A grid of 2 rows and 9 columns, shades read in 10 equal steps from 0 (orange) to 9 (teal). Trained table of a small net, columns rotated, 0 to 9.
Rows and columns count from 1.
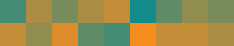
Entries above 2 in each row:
8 4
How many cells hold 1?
1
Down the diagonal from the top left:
7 4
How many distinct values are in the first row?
7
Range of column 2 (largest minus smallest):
1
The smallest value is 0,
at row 2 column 6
